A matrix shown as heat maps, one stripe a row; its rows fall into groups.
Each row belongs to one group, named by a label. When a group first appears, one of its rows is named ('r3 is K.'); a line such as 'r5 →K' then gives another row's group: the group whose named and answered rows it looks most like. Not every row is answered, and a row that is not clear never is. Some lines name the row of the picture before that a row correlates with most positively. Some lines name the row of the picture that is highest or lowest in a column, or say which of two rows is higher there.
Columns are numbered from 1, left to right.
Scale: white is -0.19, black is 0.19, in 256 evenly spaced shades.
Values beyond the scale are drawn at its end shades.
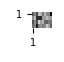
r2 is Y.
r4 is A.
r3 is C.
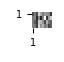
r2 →Y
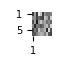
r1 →C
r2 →Y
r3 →C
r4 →Y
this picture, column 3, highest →3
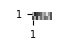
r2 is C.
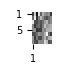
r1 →C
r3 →Y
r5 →Y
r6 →A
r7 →Y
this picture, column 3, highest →1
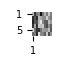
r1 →Y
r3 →C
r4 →C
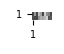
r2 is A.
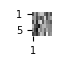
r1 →C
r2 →Y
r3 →C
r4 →Y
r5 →A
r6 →A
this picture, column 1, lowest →4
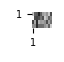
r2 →Y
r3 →C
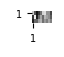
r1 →Y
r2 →C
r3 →C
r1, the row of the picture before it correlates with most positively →1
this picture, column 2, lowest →2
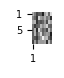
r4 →A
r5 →C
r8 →C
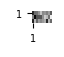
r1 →C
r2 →Y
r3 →C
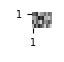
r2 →Y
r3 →C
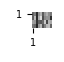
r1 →A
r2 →C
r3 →Y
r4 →A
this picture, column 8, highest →3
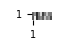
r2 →C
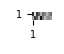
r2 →Y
